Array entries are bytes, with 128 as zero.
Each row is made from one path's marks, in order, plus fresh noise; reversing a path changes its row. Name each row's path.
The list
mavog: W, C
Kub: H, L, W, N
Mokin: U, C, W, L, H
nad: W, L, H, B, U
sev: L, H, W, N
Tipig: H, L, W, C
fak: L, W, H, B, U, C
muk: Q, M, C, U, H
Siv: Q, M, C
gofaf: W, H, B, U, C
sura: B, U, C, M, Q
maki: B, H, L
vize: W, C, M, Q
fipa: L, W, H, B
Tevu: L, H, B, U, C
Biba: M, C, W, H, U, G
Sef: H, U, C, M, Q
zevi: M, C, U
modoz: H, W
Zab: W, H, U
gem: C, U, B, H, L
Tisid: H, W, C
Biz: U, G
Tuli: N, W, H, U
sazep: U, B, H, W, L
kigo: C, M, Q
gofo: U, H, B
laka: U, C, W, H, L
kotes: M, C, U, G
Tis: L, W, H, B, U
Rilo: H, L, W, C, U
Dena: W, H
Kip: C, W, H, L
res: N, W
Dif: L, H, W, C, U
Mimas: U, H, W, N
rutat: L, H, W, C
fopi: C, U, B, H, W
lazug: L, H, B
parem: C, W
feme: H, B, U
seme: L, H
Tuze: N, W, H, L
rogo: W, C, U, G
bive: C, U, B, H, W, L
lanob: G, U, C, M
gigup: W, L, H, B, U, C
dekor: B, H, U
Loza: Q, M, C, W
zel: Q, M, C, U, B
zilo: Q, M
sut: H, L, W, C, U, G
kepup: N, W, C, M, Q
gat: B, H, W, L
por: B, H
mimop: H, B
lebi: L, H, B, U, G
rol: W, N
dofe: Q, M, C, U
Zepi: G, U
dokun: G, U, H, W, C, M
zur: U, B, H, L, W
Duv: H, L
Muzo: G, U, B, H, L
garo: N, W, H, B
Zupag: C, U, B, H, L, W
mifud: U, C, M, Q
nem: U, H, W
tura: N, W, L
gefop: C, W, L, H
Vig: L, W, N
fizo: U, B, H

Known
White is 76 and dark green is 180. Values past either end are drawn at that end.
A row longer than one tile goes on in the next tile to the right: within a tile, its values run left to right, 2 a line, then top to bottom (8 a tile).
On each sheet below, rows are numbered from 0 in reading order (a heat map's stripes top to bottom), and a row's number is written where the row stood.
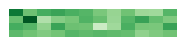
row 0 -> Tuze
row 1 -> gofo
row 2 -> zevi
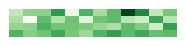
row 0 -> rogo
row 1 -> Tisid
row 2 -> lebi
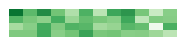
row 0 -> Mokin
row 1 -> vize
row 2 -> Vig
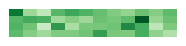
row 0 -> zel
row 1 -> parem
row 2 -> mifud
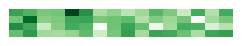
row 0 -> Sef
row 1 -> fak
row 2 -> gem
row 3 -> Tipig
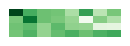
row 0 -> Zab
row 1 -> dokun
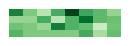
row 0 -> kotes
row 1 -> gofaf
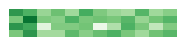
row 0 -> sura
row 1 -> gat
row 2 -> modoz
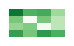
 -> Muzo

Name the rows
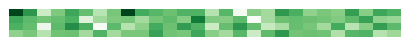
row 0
fipa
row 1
Kub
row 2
gefop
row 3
kigo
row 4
Rilo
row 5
rol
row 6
tura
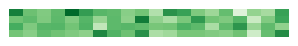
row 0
seme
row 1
Kip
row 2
kepup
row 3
zilo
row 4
Dif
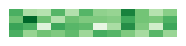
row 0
muk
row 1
nem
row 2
sev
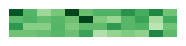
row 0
lazug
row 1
Tuli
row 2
laka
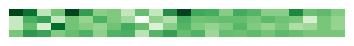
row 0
Biba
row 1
nad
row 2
sut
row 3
gigup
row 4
mimop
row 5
Zepi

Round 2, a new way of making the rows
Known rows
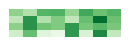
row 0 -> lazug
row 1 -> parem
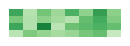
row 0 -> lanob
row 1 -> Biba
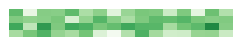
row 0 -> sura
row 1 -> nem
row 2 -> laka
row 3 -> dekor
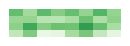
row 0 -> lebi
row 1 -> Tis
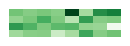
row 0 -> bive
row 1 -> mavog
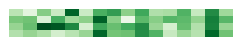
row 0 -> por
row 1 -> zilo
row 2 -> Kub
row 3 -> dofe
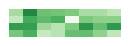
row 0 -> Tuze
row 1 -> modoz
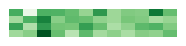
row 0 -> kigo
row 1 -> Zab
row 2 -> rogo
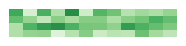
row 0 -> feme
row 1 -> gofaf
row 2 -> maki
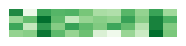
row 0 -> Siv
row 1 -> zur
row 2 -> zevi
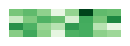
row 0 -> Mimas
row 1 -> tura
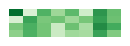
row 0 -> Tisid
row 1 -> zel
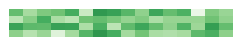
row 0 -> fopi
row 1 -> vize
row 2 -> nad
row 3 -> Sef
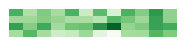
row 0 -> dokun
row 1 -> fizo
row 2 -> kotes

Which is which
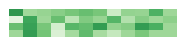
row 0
Tipig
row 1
Mokin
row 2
sut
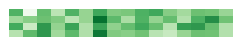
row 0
mifud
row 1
Loza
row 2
Tuli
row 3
Kip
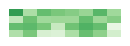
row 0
fak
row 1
Dif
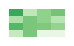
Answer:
Tevu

